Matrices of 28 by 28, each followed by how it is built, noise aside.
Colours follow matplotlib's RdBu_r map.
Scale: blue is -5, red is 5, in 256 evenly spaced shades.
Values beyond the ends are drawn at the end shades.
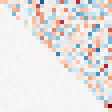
upper triangular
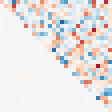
upper triangular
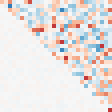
upper triangular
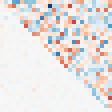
upper triangular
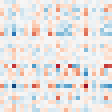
low rank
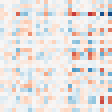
low rank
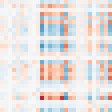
low rank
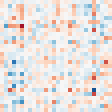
low rank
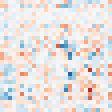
low rank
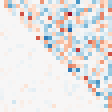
upper triangular
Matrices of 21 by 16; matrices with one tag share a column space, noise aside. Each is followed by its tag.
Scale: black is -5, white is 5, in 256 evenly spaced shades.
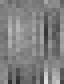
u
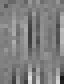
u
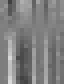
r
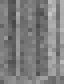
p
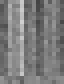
p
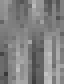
r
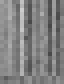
p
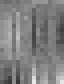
u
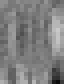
u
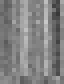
p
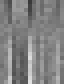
r
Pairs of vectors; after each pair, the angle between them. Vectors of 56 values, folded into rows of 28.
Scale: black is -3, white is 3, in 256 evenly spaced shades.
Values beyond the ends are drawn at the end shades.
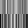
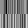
partly opposed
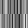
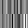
nearly parallel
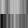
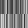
partly opposed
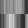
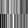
partly aligned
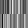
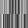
nearly opposite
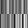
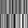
nearly parallel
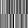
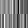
orthogonal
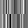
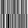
orthogonal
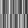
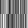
partly opposed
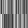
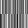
partly opposed
